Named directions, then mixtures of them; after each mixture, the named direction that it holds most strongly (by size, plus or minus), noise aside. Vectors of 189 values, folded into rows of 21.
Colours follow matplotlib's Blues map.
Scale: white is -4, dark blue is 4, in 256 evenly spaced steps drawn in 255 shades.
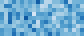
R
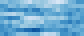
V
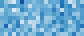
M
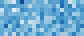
M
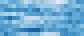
V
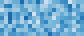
R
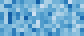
R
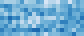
V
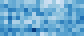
V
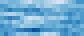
V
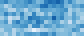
V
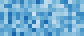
R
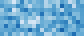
M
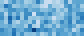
R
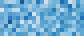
M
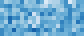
R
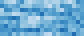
V
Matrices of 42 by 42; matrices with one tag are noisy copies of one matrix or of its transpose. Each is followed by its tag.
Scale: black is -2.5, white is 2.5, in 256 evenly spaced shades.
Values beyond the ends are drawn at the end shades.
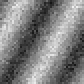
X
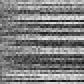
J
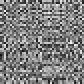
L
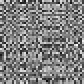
L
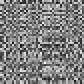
L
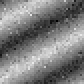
X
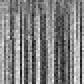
J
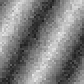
X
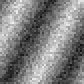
X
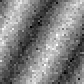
X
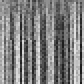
J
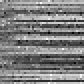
J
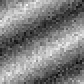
X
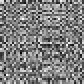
L
